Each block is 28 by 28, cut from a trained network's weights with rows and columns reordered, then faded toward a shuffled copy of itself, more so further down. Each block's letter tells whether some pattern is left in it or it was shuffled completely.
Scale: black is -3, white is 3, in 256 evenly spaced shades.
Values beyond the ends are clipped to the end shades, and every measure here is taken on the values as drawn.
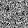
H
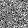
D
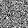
D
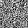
H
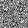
D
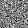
D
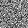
D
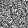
D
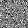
H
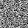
H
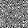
H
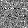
H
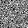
D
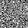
H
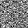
H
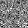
H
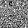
H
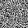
H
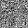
H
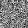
H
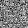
D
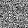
H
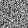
H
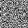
H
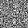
H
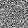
H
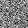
D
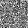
D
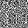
H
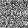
H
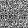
H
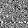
H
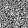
D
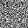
H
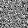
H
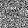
H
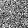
D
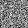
D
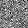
H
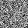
D
